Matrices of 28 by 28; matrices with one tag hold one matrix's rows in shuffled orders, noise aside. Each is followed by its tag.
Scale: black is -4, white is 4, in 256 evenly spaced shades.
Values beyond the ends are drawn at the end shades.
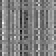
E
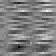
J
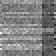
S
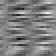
J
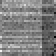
S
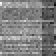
S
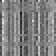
E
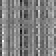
E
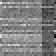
S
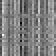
E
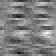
J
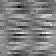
J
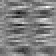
J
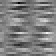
J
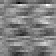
J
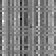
E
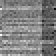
S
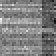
S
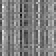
E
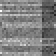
S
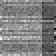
S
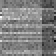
S
